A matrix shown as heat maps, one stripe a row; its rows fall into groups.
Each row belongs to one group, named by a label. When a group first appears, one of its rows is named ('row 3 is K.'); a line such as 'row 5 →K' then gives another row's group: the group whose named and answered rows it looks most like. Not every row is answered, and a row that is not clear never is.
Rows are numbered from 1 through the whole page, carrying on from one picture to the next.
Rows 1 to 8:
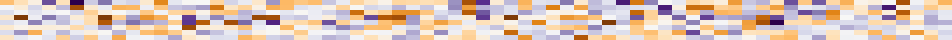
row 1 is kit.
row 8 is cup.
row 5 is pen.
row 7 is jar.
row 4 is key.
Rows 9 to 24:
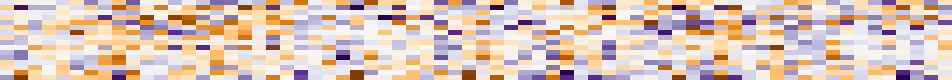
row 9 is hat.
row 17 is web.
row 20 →web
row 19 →web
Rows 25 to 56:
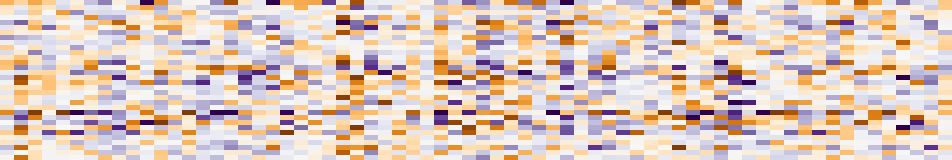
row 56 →key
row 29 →web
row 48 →jar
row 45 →key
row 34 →kit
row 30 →web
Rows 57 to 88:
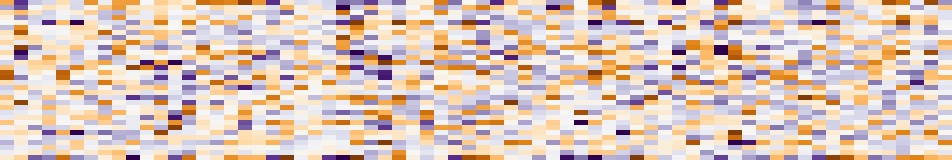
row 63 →key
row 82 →pen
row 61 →kit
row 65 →kit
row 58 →web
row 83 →kit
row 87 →cup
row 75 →pen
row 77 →key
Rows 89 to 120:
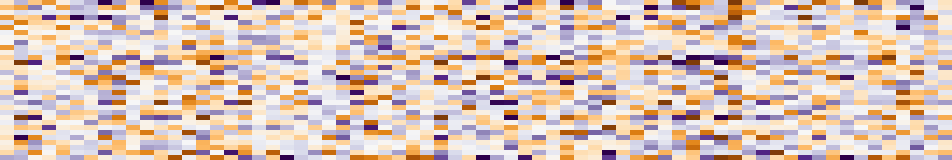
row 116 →jar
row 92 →kit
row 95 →key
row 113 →web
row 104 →web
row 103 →jar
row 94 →cup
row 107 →hat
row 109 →hat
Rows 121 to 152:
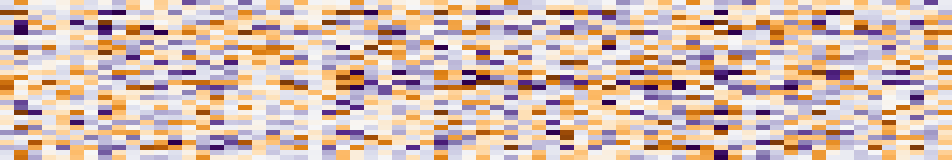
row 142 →hat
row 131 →key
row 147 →web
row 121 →key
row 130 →web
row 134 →jar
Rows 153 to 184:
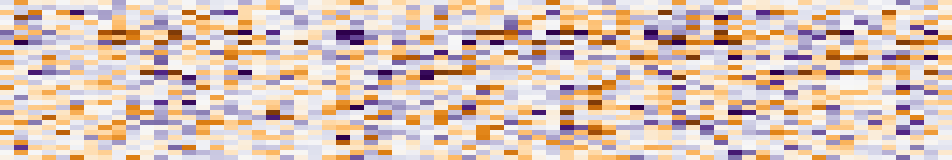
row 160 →web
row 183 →key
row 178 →cup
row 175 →key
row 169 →pen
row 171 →kit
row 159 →web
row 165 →cup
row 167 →pen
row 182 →web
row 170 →cup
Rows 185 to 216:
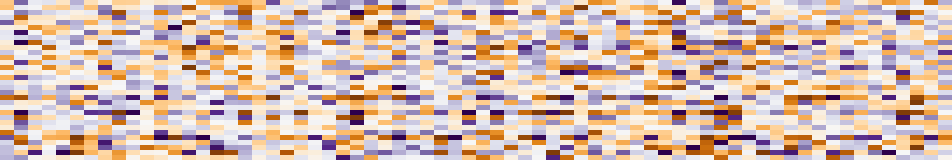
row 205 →jar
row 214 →jar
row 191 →web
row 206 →kit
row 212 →key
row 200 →hat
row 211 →cup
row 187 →hat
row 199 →cup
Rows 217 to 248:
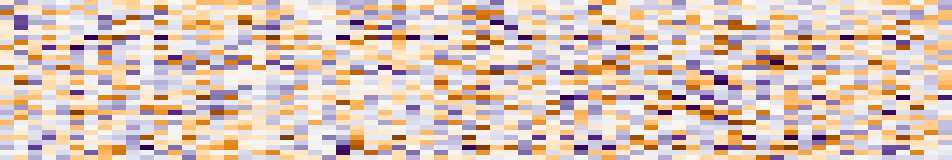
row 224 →web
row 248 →pen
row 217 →hat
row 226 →kit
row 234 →kit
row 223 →kit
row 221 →hat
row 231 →cup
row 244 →kit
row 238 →jar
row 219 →cup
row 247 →web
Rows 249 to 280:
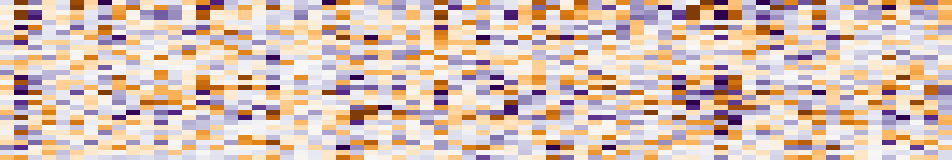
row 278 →web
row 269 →jar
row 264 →hat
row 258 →pen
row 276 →hat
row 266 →hat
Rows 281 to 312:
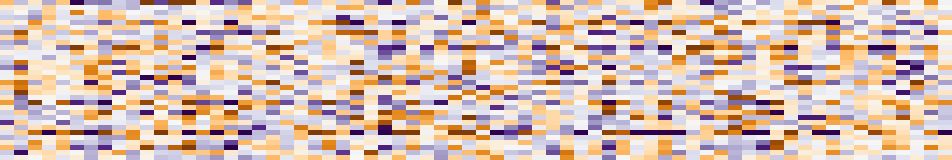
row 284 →web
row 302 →hat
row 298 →key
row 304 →kit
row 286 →web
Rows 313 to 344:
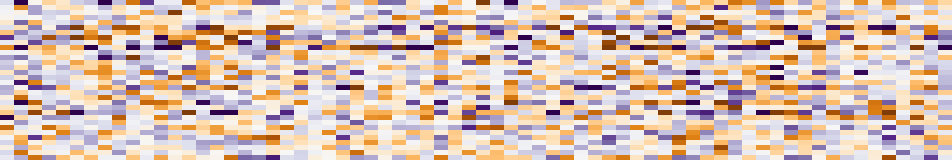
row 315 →pen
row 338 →cup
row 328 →pen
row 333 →jar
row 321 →pen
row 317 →jar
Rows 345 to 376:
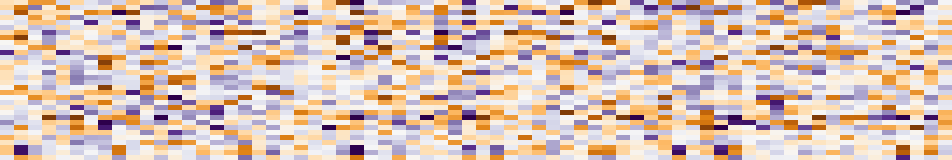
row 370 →jar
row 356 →web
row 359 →kit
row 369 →key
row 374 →hat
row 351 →key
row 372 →kit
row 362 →key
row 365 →pen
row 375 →hat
